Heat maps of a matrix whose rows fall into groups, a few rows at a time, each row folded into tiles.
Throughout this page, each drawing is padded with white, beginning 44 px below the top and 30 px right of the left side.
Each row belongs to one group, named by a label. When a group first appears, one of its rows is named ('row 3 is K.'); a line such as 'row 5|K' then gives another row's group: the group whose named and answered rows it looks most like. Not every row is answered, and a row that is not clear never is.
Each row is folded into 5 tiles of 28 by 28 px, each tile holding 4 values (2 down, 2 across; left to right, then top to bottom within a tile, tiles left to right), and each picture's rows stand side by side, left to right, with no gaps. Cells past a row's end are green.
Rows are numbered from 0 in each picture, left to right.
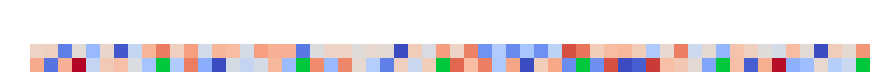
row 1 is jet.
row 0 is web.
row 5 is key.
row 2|key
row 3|web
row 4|jet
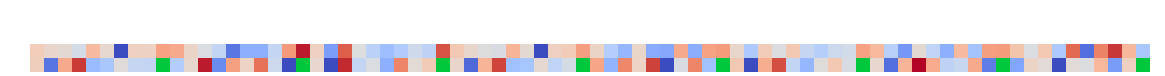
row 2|key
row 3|key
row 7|jet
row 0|key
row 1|web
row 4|web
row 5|key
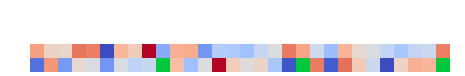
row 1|web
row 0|jet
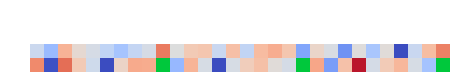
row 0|key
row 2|web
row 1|jet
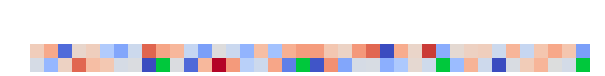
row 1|web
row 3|jet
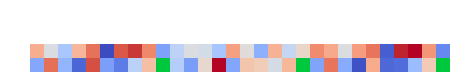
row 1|key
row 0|jet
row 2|jet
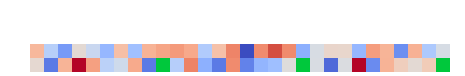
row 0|web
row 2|key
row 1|jet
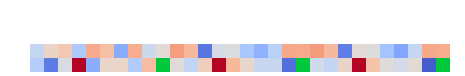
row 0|key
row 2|web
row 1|web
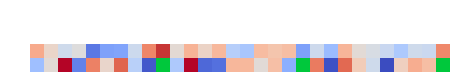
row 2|key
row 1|jet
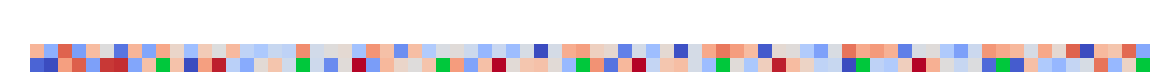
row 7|jet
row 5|web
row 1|key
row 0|key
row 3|web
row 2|key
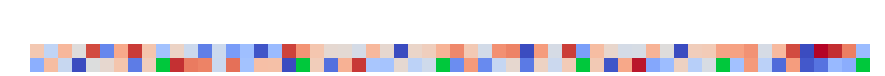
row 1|web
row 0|jet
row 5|jet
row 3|jet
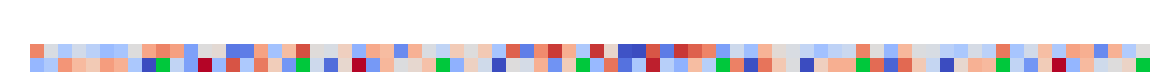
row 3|jet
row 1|web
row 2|key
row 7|key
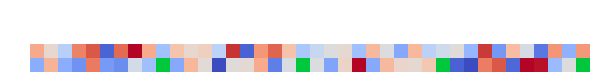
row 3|key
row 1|jet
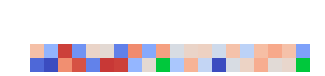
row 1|jet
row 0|key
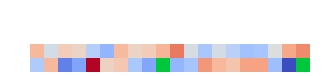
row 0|jet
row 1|web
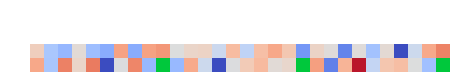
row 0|web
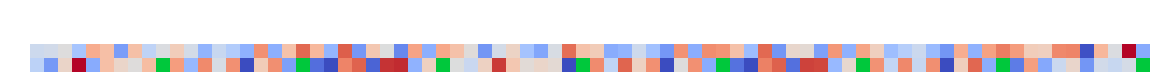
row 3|web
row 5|key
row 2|key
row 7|jet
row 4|web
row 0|key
